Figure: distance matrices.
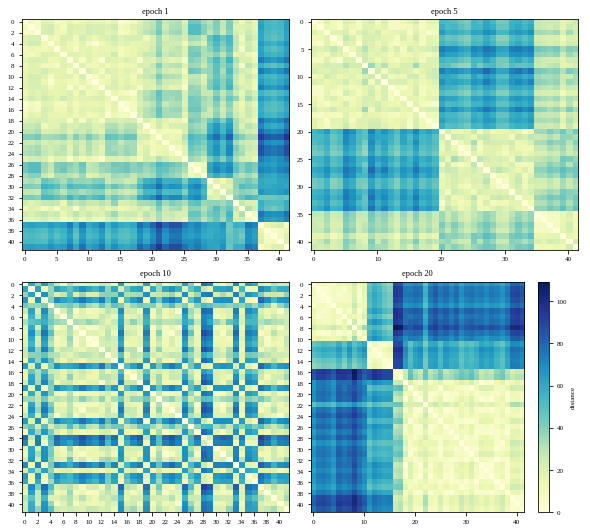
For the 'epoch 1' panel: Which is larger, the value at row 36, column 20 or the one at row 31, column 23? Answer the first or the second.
the second
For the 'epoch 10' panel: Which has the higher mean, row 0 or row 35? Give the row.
35
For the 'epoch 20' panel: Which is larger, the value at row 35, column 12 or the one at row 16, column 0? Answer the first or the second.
the second
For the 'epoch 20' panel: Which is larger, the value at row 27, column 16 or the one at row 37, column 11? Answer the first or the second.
the second
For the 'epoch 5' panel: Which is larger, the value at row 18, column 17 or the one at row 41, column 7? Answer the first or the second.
the second
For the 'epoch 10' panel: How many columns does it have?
42
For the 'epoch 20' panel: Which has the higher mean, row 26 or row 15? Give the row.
15
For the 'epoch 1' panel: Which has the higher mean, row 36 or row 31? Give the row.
31
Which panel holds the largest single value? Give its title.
epoch 20
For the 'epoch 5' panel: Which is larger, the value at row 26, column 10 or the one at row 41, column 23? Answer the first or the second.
the first
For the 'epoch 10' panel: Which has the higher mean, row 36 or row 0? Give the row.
36
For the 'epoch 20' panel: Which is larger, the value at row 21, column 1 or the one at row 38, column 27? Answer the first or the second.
the first
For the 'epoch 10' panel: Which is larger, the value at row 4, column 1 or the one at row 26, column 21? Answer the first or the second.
the first
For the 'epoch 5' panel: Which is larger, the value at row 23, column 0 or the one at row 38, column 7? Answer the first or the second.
the first
